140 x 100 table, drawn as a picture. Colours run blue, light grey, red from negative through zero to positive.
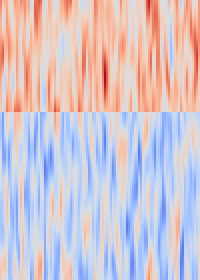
Histogram: bell-shaped. Grain: streaks running down. Seam: horizontal, 40% of the way down, the top part higher.
